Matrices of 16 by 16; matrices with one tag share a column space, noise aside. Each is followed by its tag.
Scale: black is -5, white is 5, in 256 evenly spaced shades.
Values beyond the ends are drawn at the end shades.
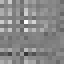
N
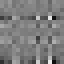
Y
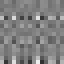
Y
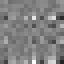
Y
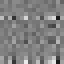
Y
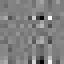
Y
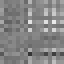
N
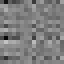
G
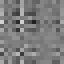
N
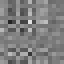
N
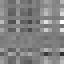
N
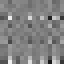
Y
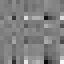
Y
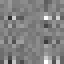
Y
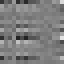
G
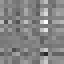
N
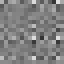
G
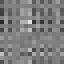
N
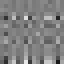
Y
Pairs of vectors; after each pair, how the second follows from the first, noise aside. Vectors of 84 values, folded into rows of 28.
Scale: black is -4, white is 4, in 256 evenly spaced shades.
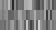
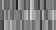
shuffled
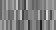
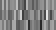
copied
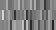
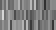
copied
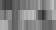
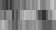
copied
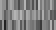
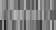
copied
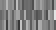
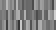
copied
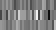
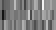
shuffled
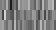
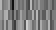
shuffled
